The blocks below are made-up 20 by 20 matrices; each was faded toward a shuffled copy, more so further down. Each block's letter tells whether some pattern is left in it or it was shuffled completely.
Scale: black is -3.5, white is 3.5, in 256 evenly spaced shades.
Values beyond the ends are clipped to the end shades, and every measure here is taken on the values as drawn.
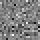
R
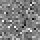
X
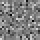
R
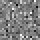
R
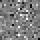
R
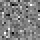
R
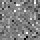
R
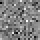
X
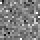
X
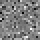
R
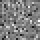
X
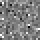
X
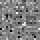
R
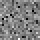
X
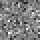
X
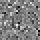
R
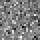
X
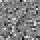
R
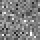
R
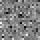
X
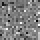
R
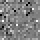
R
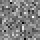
X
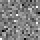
X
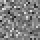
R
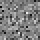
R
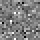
X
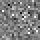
X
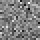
X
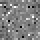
X
